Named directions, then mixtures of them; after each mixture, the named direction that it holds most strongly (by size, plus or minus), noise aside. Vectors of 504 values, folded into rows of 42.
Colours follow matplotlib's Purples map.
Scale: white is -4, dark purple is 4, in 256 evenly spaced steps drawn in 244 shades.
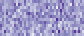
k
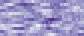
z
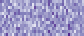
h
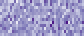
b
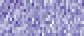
b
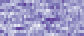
z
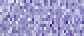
b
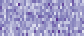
k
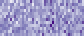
b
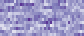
z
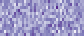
k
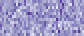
k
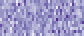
k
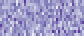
k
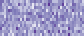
h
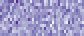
b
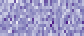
b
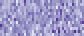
k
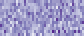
k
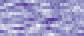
z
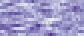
z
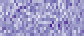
k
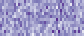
k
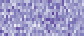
h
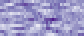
z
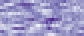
z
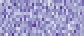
h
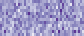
k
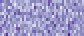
h
